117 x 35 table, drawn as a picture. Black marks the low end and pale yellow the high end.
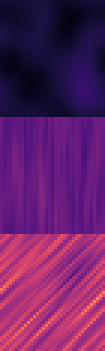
The table splits into 3 rows of 1 panel. Panel 1,1: very low, smooth, faint in contrast. Panel 2,1: low, streaked downward, faint in contrast. Panel 3,1: middling, slanting up to the right.
